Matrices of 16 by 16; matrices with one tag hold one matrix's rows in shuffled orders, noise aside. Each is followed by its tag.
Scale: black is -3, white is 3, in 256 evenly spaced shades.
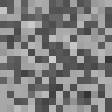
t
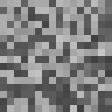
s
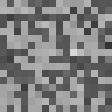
s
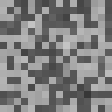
t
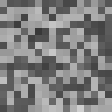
s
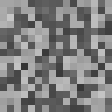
t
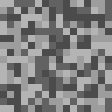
t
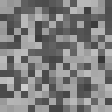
t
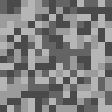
t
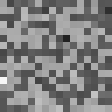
s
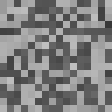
t
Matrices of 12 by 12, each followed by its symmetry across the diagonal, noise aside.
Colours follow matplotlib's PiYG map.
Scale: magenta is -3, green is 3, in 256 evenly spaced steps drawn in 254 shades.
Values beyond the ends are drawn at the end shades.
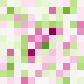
symmetric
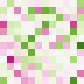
neither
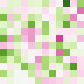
neither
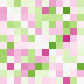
antisymmetric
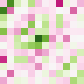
symmetric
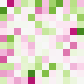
antisymmetric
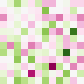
antisymmetric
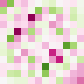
symmetric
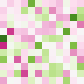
neither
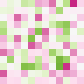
symmetric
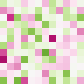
neither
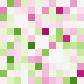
antisymmetric
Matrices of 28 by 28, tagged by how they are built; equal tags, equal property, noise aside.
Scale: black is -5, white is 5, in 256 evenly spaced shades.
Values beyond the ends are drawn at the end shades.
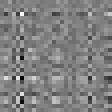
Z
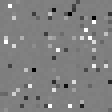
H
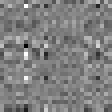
Z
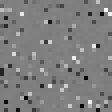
H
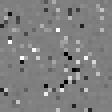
H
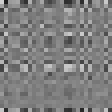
Z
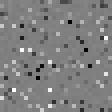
H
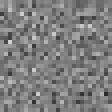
Z
